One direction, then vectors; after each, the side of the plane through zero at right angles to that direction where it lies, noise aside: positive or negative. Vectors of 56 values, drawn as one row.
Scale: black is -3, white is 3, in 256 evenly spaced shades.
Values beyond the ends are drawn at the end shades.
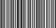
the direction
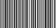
negative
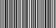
negative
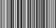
positive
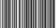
negative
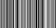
positive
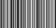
positive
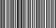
positive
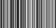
positive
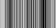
negative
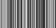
positive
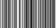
negative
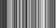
negative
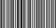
positive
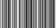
negative
